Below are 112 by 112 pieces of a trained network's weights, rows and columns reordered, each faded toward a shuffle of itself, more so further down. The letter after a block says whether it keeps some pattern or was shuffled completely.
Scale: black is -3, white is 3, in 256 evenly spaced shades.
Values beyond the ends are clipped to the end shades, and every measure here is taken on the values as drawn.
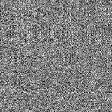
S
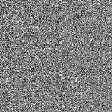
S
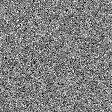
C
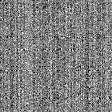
S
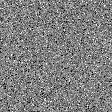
C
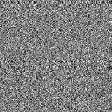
S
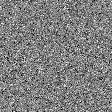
C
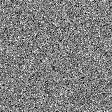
C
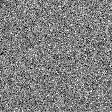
C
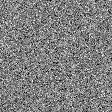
C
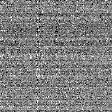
S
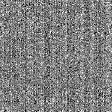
S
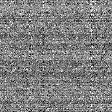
S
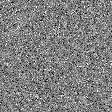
C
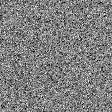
C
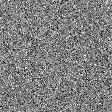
C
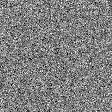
C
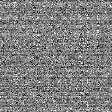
S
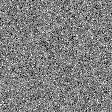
C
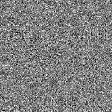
S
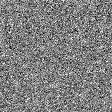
C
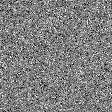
C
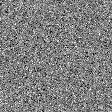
C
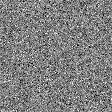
C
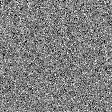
C
